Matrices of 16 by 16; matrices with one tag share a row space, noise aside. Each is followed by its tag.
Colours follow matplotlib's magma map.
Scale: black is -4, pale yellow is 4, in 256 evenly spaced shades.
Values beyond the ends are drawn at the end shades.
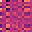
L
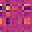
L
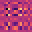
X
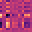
L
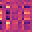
L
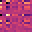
L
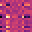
L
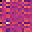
L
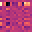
L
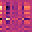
L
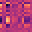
L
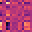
L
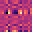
X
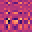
X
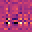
X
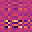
X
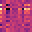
L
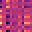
L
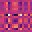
X
